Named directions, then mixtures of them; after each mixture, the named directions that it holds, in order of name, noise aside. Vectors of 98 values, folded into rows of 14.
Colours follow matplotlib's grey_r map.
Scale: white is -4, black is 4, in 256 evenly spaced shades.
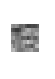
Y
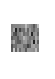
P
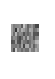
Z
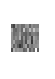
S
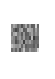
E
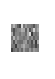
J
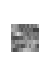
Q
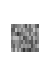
E, P, Q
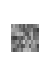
Q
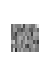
P, Z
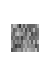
J, Q, S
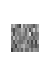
J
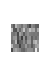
S, Y, Z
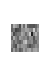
J, P, Y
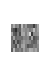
J, P, Y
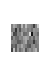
J, P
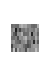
P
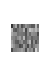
E, S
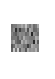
P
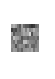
J, Y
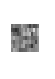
J, Q, Y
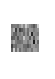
P
